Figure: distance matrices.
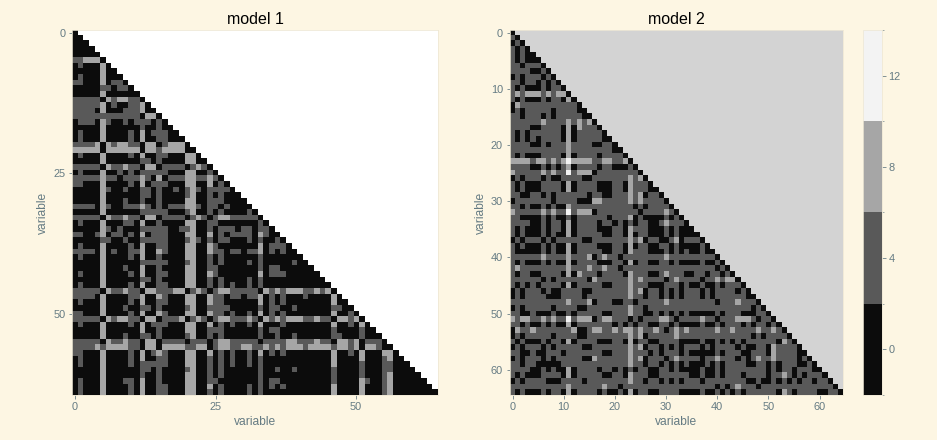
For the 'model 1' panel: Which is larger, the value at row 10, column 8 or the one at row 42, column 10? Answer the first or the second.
the first
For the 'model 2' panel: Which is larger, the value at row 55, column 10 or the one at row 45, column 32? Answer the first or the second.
the second
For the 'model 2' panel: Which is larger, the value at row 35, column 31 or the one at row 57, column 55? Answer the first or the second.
the second
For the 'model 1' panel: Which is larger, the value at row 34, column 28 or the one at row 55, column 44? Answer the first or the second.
the second
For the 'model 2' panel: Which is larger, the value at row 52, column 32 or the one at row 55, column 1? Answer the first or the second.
the first
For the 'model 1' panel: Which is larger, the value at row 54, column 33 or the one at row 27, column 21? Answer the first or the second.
the second
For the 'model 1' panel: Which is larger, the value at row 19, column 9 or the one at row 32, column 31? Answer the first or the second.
the second
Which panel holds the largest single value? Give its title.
model 2
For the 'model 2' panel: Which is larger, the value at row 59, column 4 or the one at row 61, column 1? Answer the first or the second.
the first
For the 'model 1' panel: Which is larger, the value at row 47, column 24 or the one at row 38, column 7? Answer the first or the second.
the first
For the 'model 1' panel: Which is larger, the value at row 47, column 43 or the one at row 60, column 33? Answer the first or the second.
the second
